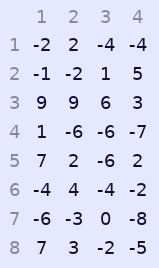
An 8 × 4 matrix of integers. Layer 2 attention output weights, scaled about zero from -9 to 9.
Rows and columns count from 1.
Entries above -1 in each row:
1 2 4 1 3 1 1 2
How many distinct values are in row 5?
3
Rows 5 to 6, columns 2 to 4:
2 -6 2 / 4 -4 -2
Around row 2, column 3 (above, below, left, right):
-4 6 -2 5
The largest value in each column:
9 9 6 5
